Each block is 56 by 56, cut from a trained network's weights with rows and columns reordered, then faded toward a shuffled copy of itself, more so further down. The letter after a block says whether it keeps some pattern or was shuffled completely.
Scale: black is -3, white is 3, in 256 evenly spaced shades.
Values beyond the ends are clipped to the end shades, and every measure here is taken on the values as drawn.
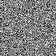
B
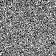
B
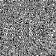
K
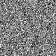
B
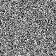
B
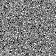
B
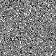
K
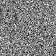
K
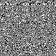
K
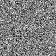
B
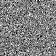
B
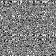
K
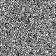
K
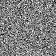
B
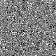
K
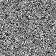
B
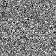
K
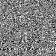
K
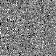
K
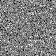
B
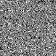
K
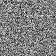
B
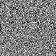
K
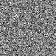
K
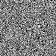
K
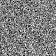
B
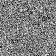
B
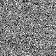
K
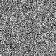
K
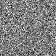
B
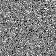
B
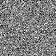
K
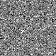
K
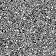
B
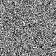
K
